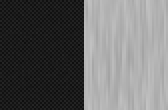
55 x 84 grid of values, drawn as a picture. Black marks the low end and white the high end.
The table splits into one row of 2 panels. Panel 1,1: very low, checkered, faint in contrast. Panel 1,2: high, streaked downward, faint in contrast.
